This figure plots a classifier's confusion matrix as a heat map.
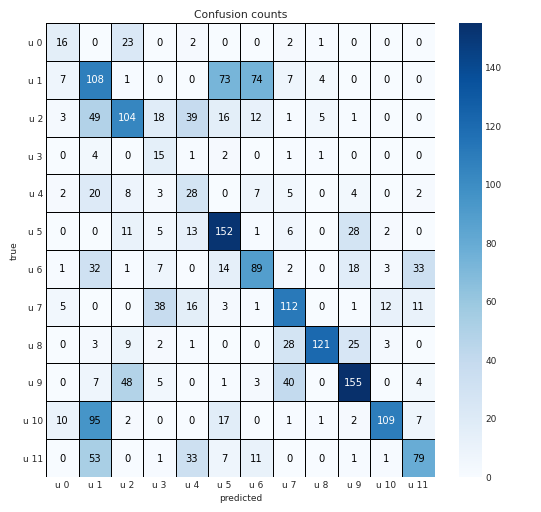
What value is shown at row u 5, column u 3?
5
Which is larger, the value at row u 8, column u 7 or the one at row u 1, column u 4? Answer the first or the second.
the first
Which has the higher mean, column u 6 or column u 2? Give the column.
u 2
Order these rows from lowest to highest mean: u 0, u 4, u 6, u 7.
u 0, u 4, u 7, u 6
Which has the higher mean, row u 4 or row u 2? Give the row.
u 2
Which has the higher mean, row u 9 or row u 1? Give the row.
u 1
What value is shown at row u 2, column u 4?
39
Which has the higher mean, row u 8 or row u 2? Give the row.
u 2
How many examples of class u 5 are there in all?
218
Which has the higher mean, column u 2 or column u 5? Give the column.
u 5
